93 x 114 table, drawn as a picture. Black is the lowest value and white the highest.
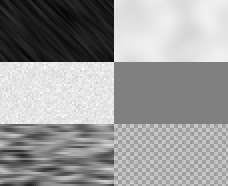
The table splits into 3 rows of 2 panels. Panel 1,1: very low, slanting down to the right, faint in contrast. Panel 1,2: very high, smooth, faint in contrast. Panel 2,1: very high, fine-grained, faint in contrast. Panel 2,2: middling, flat. Panel 3,1: middling, streaked across, strong in contrast. Panel 3,2: high, checkered.
